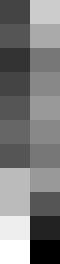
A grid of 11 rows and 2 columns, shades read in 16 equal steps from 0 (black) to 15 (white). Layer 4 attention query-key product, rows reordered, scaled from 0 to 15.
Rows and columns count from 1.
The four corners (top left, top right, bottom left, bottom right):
4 12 15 0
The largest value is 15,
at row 11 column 1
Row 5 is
5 9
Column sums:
83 77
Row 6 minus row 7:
1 1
